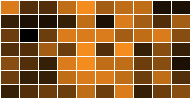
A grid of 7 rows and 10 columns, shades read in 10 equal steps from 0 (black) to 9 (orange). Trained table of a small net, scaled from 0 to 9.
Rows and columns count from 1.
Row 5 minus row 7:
3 0 -2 4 2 3 -1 2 1 -4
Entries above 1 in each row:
8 7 9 10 9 10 10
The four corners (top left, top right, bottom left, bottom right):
8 1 2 5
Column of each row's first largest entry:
5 7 4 5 5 5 7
